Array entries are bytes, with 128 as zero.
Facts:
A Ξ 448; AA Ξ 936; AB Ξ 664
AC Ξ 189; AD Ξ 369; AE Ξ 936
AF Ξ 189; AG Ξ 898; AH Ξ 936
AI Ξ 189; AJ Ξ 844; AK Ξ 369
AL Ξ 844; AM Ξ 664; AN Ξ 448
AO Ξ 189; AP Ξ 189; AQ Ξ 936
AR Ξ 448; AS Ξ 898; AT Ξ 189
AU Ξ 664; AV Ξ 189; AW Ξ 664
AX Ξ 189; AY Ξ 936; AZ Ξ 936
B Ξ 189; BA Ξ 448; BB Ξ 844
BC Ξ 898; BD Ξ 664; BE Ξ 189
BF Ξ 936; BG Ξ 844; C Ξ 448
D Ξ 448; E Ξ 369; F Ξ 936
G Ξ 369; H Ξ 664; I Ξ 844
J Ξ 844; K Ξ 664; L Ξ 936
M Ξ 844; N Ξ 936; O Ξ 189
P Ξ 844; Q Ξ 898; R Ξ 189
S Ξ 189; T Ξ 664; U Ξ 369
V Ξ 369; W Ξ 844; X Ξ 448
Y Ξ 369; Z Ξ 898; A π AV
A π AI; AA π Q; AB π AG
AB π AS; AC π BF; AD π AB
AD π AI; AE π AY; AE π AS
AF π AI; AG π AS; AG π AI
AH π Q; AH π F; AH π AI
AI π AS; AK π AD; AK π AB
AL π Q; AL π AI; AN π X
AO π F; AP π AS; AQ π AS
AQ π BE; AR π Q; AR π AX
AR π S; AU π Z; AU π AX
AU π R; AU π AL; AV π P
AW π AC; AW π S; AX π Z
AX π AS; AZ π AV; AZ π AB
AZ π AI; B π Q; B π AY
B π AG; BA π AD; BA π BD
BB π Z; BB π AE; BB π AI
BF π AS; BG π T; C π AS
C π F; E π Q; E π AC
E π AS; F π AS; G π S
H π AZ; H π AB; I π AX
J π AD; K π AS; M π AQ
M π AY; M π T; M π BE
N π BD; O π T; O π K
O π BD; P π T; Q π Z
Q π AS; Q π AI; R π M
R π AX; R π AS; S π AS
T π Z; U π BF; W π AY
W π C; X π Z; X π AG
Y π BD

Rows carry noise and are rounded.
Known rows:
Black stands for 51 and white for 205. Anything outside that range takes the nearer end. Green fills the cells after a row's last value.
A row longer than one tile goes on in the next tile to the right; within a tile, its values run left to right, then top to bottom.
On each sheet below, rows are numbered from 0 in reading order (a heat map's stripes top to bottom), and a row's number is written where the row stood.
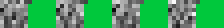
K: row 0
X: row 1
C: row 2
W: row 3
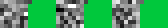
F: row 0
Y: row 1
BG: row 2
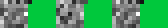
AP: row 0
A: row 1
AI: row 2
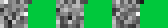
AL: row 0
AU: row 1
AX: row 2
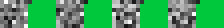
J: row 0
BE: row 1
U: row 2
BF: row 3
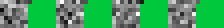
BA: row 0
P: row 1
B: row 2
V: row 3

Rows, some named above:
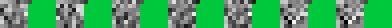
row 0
AR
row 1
AN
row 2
T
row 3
BE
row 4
S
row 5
I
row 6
I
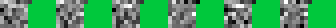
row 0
BA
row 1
M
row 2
BD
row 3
AF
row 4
N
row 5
AO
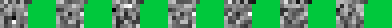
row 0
H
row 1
V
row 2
BD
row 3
E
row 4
AV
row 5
O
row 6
X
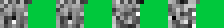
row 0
H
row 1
AB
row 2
AC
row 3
G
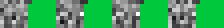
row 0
AU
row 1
AZ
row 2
AH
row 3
AW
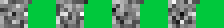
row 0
V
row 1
AA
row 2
D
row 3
P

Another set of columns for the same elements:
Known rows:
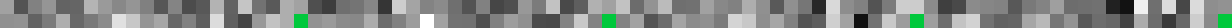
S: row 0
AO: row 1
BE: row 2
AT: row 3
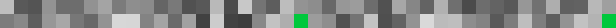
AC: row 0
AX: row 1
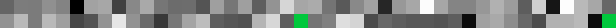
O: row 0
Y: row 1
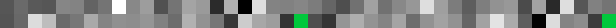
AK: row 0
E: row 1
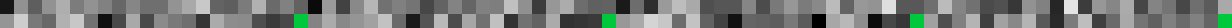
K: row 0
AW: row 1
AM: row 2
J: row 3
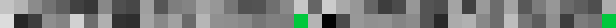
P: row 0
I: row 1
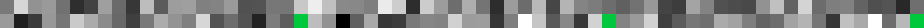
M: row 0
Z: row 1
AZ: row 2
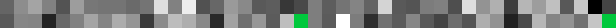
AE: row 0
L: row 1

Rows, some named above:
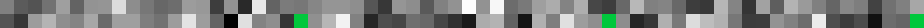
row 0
E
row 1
N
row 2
W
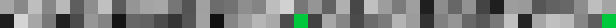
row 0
BA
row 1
A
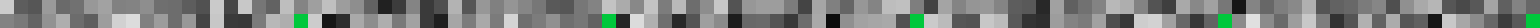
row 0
AC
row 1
BG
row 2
BA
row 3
T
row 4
AB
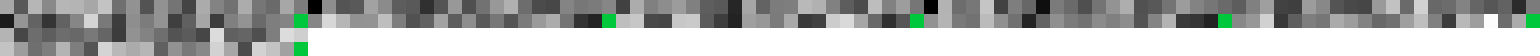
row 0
C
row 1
H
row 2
T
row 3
AU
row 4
AZ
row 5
AV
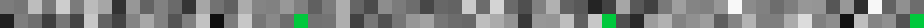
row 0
AR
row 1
AA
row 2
U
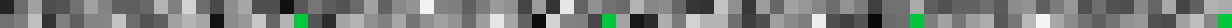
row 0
AH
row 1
E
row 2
W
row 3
AF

